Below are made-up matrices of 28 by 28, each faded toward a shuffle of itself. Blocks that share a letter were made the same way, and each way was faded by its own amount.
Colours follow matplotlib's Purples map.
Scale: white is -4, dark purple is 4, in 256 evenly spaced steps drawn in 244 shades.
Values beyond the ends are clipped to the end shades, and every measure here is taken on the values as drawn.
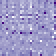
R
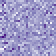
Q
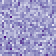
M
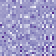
R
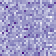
M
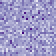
M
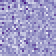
M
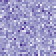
Q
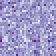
M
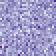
Q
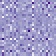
R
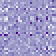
R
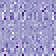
R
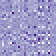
R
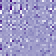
R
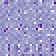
R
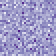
Q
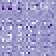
R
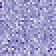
M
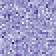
Q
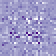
R
